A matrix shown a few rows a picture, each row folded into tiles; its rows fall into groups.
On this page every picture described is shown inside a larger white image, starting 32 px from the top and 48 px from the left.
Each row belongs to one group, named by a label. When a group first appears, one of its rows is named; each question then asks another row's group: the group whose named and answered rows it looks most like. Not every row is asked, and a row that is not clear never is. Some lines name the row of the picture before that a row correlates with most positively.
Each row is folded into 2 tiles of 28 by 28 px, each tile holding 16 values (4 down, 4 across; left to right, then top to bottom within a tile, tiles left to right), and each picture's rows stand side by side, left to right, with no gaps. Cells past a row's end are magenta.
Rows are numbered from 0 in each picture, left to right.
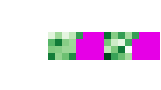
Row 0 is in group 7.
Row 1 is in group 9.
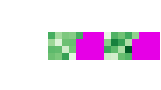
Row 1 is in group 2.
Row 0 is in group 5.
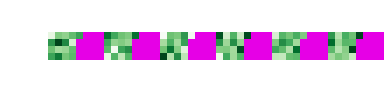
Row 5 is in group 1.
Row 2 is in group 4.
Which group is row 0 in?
7
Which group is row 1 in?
1
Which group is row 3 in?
1
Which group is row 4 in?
2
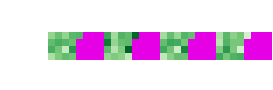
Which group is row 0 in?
2
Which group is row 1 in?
1
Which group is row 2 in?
2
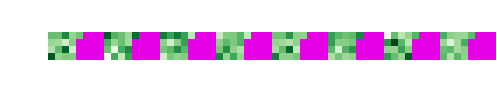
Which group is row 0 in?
9
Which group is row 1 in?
1
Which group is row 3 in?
4
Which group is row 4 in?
9
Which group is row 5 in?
1
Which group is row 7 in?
5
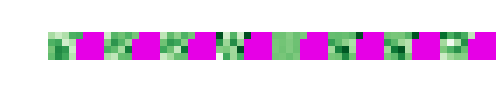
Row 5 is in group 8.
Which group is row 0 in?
8
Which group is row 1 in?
2
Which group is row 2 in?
2
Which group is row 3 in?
1
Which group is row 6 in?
8
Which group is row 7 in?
5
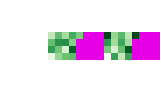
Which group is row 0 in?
2
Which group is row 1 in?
1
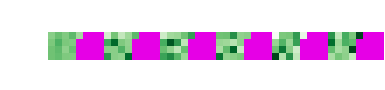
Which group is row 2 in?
7
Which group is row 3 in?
9
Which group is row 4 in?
4
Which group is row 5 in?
1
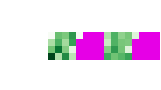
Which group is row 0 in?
4
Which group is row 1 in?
4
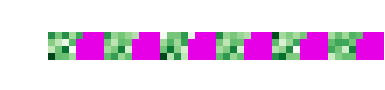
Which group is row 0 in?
9
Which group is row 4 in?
9
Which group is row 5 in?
2
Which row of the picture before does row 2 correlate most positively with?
0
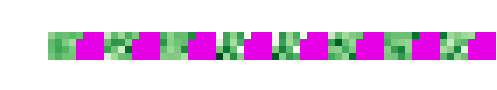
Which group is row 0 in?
8
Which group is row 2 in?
1
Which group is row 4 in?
4
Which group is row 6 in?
8
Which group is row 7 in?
9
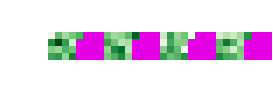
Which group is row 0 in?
7
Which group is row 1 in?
8
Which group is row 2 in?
4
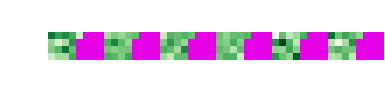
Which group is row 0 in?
5
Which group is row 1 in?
7
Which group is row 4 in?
7
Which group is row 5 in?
5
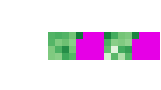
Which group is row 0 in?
8
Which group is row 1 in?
1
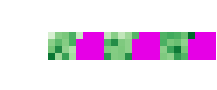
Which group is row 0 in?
4
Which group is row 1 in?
7
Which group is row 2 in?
8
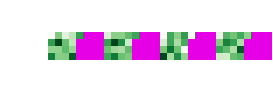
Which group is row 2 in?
4
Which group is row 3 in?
2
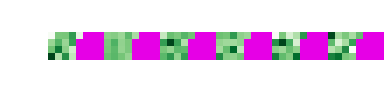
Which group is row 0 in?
4
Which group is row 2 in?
7
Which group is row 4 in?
7
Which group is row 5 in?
9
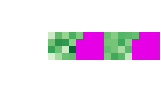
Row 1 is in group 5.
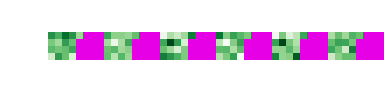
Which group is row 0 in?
5
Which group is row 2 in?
7
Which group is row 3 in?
5
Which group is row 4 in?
7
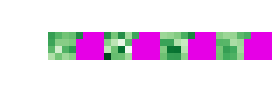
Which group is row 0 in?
1
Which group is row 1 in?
9
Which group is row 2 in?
8
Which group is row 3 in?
8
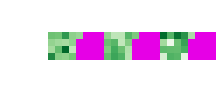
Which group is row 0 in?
9
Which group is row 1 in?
8
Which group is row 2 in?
5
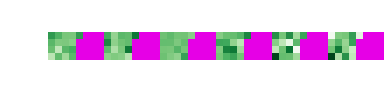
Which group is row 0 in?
1
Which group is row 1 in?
1
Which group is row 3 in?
8
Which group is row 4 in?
9
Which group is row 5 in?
4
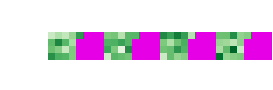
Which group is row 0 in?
7
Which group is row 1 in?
2
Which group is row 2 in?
5
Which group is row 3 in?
9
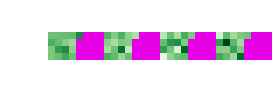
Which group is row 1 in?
9
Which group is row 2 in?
2
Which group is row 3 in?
7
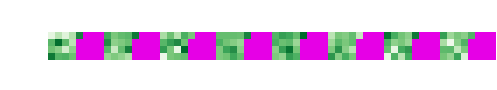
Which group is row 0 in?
7
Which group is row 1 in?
1
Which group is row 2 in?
2
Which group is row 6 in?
1
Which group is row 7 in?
5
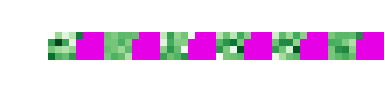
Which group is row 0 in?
7
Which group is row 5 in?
8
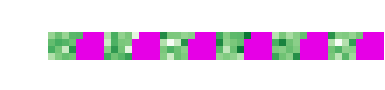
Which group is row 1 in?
4
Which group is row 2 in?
5
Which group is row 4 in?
7
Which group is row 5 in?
5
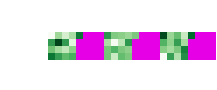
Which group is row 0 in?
7
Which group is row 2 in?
1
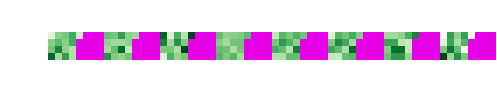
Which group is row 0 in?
4
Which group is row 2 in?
1
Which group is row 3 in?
5
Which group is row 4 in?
2
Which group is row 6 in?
8
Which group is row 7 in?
4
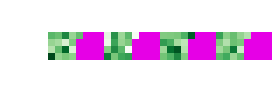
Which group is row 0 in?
9
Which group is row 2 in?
8
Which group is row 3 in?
9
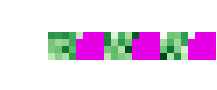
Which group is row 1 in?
1
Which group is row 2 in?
4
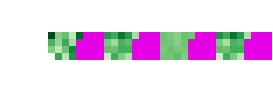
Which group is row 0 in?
1
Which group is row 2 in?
8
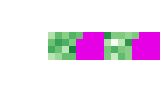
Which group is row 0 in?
2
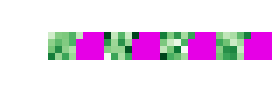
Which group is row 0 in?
4
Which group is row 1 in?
1
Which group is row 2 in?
9
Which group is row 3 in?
8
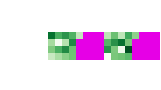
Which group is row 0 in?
5
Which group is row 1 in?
2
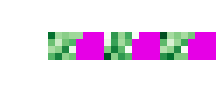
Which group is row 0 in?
9
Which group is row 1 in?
4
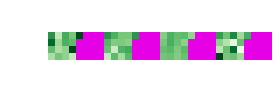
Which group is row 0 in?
1
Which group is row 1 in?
1
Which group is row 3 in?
9
